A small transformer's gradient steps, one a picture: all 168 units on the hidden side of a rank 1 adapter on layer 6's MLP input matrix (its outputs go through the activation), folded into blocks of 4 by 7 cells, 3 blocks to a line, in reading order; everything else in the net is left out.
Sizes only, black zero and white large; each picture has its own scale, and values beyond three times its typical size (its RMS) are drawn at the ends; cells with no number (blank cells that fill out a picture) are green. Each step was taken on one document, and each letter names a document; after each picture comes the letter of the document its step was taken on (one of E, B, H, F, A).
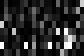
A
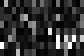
A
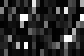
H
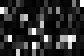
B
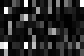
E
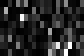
A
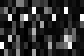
H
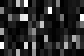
H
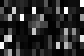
H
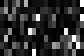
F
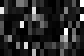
H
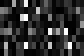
E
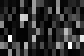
A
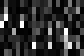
A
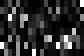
H
